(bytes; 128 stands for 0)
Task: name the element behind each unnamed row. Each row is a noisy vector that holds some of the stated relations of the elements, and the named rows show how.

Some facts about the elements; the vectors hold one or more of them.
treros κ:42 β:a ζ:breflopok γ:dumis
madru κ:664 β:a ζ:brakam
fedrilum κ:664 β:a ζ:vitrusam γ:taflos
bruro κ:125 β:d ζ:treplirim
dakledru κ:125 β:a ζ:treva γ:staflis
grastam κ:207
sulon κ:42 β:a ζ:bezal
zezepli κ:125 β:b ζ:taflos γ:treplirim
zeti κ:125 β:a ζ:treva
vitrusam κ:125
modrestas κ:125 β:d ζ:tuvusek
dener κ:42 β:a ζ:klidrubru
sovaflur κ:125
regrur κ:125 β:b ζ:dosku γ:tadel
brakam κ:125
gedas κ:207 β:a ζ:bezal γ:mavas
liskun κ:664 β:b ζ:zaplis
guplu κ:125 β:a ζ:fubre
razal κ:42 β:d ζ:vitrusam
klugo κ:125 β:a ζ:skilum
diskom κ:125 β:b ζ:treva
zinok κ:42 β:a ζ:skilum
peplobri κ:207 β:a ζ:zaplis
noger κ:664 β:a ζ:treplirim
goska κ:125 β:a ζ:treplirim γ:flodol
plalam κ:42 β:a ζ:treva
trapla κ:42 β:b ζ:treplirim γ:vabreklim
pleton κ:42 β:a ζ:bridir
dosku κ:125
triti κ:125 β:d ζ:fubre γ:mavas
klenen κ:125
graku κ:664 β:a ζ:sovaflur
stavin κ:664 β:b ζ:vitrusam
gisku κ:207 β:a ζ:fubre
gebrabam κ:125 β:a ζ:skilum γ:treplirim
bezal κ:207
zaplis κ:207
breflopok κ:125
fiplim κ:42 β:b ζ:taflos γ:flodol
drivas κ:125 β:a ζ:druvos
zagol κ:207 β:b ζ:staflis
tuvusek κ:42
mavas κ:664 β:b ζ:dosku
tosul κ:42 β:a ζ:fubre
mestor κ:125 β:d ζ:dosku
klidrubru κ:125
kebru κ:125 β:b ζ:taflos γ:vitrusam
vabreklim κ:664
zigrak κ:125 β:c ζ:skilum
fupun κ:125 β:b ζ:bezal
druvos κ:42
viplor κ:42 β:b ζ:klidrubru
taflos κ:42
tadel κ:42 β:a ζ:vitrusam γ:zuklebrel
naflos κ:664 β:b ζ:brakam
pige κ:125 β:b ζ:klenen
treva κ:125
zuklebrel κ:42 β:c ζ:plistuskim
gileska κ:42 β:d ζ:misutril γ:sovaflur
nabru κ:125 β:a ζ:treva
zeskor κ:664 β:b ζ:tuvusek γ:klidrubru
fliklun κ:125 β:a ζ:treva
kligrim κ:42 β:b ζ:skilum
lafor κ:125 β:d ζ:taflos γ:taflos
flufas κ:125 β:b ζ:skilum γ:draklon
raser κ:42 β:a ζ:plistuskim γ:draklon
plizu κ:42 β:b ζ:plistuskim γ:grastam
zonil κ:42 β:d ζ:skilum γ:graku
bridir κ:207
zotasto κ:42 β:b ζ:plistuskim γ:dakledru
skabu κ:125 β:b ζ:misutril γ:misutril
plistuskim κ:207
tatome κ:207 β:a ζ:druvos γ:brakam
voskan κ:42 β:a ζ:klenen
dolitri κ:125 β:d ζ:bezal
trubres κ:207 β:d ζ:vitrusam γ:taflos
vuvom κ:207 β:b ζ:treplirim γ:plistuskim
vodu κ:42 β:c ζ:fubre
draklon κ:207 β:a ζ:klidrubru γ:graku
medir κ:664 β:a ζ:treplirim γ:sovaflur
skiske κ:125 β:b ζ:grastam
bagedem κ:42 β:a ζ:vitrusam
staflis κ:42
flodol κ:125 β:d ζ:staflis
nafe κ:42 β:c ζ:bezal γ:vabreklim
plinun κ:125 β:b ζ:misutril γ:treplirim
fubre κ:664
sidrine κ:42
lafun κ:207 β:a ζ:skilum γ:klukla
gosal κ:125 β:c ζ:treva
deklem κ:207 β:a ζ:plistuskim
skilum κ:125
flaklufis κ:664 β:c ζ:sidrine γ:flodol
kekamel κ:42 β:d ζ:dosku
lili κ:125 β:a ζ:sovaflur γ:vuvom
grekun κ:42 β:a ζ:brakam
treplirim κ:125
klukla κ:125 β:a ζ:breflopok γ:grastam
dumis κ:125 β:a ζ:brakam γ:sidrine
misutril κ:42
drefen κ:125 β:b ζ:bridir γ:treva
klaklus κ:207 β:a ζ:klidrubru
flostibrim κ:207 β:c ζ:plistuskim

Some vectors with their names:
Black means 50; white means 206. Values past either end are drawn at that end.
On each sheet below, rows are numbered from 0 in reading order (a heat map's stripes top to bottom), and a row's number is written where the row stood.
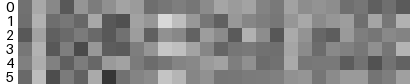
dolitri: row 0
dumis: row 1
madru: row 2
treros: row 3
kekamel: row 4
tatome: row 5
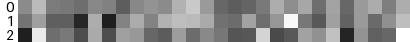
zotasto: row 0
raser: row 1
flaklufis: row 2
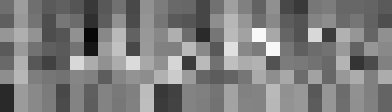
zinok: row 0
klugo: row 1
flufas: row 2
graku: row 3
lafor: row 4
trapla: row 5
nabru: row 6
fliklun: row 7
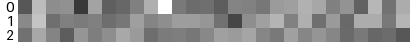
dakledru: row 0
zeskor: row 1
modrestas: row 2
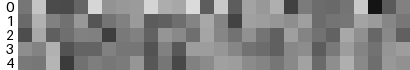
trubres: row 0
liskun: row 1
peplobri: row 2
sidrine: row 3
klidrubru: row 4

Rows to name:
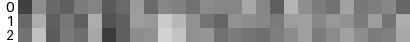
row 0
guplu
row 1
lili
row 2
gedas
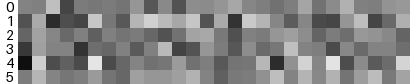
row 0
sovaflur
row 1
fedrilum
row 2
viplor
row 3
plalam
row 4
goska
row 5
regrur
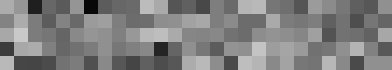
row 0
lafun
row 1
razal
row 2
gileska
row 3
diskom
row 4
grastam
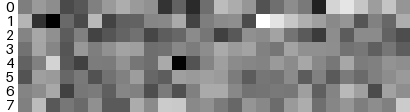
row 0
treplirim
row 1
klukla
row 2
kligrim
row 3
bruro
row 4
treva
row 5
zuklebrel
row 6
bezal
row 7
medir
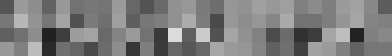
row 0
fupun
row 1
mavas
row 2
taflos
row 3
skilum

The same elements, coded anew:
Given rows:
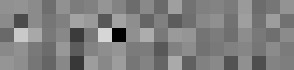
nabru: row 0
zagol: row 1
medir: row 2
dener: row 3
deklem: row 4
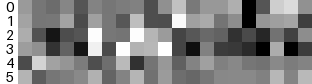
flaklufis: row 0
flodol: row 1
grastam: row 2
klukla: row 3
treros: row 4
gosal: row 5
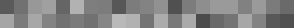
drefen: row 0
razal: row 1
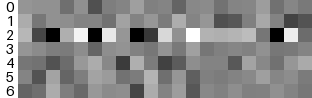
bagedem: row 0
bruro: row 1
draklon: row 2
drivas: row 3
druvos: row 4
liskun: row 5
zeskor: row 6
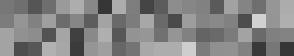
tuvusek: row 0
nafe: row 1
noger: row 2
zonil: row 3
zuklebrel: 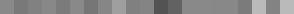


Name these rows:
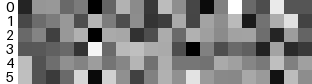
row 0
gebrabam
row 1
fiplim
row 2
raser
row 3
plizu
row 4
zigrak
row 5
graku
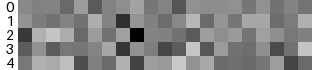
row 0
zinok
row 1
vitrusam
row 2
vuvom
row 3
plistuskim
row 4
triti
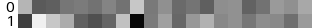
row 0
flostibrim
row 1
tadel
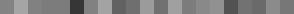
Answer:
tatome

